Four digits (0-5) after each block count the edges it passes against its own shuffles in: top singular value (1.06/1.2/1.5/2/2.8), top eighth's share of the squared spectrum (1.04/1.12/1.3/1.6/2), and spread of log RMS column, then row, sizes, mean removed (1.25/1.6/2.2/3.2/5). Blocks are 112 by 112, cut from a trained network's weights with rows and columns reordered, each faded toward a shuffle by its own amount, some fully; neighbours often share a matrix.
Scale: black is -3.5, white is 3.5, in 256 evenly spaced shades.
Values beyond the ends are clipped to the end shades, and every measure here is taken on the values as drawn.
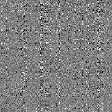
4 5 4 3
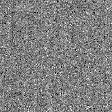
2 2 1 2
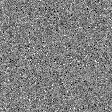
1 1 0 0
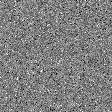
0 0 0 0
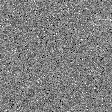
0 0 0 0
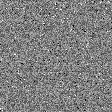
1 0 0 0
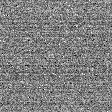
3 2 0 0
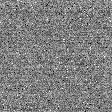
2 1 0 0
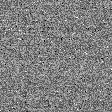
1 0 0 0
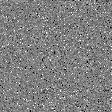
2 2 1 1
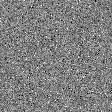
0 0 0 0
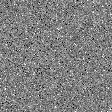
0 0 0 0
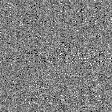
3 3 1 2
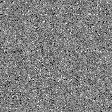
2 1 0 1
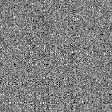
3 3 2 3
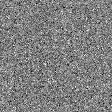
1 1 0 0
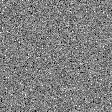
0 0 0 0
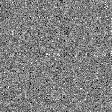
2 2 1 2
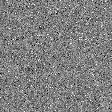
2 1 0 1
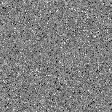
1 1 0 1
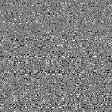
4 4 1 4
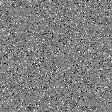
2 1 0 1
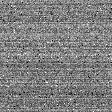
4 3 1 1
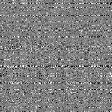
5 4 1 4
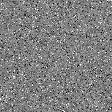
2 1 0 0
